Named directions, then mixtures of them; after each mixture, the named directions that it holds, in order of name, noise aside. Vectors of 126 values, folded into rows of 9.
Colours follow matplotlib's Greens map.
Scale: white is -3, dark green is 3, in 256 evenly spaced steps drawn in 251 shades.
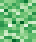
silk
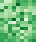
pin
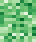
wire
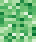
wire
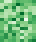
pin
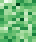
pin, wire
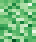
silk, wire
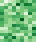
pin, wire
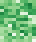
pin, wire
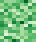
silk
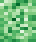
pin, silk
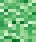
silk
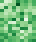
pin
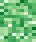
silk, wire
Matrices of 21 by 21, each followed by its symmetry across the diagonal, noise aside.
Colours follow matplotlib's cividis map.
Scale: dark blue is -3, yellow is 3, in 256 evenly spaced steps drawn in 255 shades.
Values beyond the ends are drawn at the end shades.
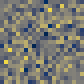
symmetric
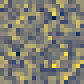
symmetric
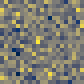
neither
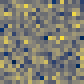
neither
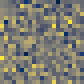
antisymmetric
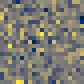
antisymmetric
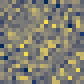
symmetric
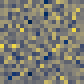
antisymmetric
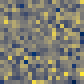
antisymmetric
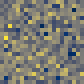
neither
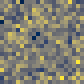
symmetric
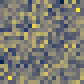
symmetric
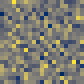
antisymmetric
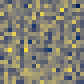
neither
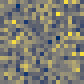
neither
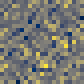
symmetric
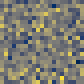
antisymmetric
